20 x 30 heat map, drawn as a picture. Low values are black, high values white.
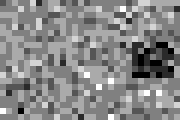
In the middle right lies a patch that is lower than the rest. There are no regular stripes. The middle right is the ninth with the lowest average.
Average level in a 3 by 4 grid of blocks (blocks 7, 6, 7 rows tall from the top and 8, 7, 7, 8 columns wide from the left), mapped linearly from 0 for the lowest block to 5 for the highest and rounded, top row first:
4 4 5 5 / 5 5 4 0 / 4 4 5 5
